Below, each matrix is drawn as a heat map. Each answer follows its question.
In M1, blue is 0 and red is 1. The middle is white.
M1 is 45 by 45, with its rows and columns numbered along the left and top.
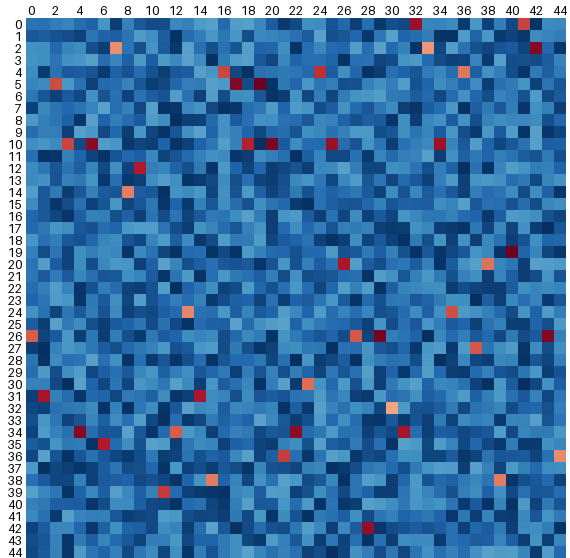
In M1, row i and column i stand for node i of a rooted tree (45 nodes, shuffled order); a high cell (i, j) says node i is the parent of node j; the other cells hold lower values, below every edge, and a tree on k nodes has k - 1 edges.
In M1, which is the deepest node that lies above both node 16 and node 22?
34
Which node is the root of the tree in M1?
10
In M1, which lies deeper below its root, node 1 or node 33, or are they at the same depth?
the same depth
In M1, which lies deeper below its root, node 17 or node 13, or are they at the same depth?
node 13
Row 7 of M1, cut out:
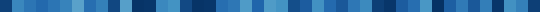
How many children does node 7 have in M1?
0
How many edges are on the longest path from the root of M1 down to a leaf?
6
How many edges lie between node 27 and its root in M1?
3
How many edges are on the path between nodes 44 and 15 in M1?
7
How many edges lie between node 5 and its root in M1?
1
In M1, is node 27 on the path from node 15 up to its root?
no
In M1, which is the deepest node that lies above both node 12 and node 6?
34
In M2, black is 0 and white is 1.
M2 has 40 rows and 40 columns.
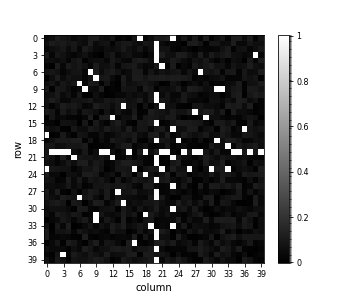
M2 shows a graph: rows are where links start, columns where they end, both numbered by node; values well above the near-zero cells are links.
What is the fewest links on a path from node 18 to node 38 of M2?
3
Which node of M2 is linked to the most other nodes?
node 20
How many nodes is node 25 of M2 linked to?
1
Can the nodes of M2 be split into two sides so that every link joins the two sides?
yes
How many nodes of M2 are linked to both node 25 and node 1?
1
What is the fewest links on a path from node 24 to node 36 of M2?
6
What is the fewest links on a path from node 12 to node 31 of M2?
4
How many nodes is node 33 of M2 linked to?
2
